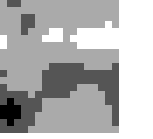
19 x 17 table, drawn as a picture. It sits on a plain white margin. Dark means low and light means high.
The top right is the ninth with the highest average. Neither half mirrors the other. Overall the values sit about 60% of the way up the scale. The ninth with the lowest average is the bottom left.
